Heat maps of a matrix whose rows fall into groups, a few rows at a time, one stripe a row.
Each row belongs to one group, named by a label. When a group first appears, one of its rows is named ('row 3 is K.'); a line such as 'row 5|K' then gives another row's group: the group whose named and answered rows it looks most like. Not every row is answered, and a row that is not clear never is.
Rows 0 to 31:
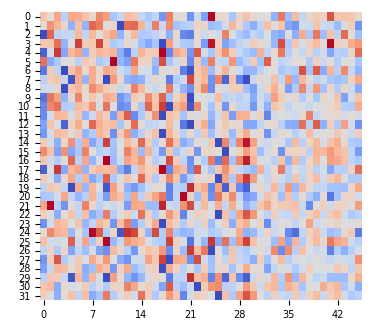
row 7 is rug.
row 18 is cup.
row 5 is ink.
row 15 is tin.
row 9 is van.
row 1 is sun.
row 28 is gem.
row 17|van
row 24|sun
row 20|rug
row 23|gem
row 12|sun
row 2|sun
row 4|van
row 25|cup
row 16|cup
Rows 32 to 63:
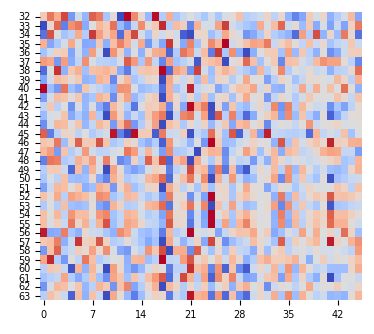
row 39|gem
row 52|cup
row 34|sun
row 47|tin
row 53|rug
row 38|van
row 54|cup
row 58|van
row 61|rug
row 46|cup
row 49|rug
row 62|gem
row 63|rug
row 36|rug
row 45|ink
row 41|gem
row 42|rug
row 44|gem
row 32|sun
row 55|cup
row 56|tin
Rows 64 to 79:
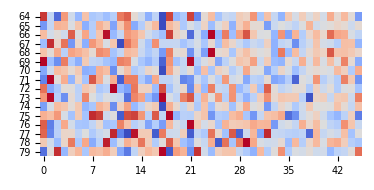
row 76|tin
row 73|ink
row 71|sun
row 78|cup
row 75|sun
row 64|tin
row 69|tin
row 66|cup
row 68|cup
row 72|ink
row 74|gem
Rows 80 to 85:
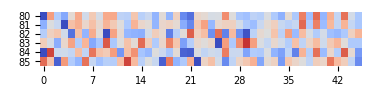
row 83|cup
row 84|sun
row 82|rug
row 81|sun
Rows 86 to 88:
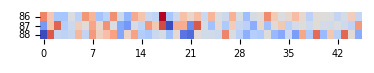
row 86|ink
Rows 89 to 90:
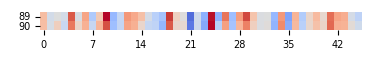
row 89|cup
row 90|cup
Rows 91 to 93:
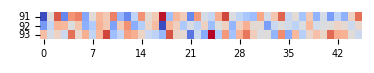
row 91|van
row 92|gem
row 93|cup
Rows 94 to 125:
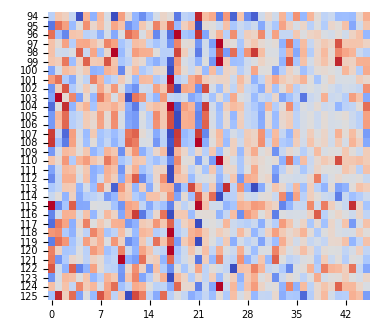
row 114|rug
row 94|rug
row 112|gem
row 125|sun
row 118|ink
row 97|cup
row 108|tin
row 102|van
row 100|gem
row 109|gem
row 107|tin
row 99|cup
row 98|cup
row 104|van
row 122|tin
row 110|cup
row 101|ink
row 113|rug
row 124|cup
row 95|van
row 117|van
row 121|ink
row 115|tin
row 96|tin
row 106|van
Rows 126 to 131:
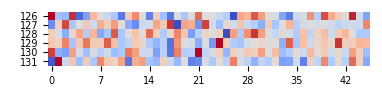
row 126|tin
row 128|cup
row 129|cup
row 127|van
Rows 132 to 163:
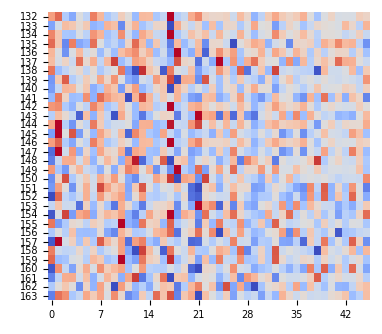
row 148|gem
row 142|ink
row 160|sun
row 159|ink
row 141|sun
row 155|ink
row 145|sun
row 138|ink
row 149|tin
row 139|van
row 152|sun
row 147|sun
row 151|sun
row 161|gem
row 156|rug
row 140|gem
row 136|tin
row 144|ink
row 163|van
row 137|cup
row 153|rug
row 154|van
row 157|sun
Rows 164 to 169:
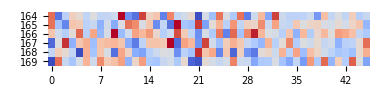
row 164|ink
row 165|tin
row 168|rug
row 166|cup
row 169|sun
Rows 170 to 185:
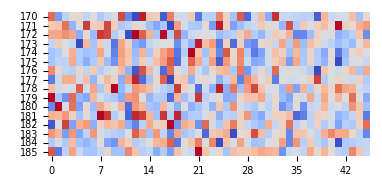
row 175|rug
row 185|tin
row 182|van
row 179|tin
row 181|sun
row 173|rug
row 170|ink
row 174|rug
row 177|gem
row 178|cup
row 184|rug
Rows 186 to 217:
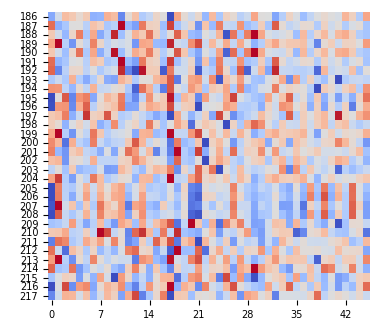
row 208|sun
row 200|tin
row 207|sun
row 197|cup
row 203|rug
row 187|ink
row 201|tin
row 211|van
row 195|van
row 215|rug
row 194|ink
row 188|cup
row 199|ink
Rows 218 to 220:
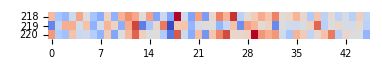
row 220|tin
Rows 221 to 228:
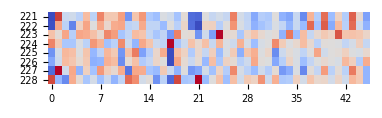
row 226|gem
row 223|cup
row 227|sun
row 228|tin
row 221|sun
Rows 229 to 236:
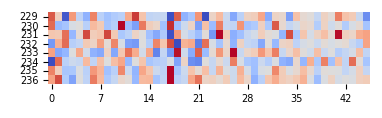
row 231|cup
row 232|van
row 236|ink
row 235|ink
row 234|sun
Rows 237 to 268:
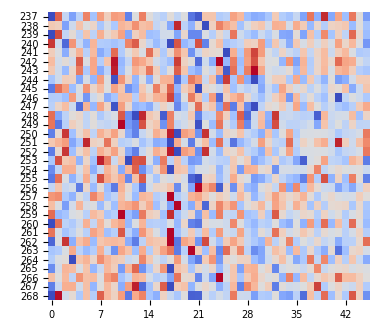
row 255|sun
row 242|cup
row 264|sun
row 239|sun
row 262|van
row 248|ink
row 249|ink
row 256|rug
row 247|rug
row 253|sun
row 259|ink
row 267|gem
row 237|sun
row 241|cup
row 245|van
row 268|sun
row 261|ink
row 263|rug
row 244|rug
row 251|cup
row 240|tin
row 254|gem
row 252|van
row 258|tin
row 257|ink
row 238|tin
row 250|van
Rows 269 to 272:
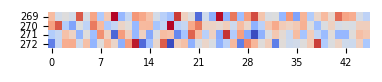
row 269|cup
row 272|gem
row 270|ink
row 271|rug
